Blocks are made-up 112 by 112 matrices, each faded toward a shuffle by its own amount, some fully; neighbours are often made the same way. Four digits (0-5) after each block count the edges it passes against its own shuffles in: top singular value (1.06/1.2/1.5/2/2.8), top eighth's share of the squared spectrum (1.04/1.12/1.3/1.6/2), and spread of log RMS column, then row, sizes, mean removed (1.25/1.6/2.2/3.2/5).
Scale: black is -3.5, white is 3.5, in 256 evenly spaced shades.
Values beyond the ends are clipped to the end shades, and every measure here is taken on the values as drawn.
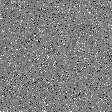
0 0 0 0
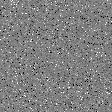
1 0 0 0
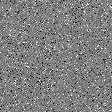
2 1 0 0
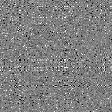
4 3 2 2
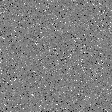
0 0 0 0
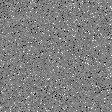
0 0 0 0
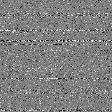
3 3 0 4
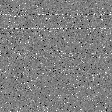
2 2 0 2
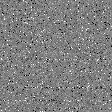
1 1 0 1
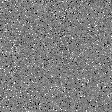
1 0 0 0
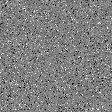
0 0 0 0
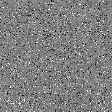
1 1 1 2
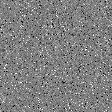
1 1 1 1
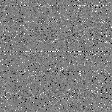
2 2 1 2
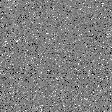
1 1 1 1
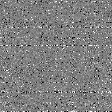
2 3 2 3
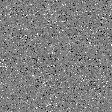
1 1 0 1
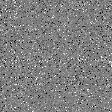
1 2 1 2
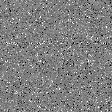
1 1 1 2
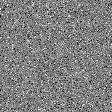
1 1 0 0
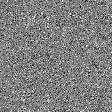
3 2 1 1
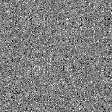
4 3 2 2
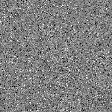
3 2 1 1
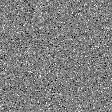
2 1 0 0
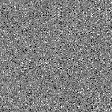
4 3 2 2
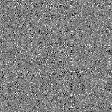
4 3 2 2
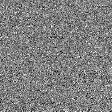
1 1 0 3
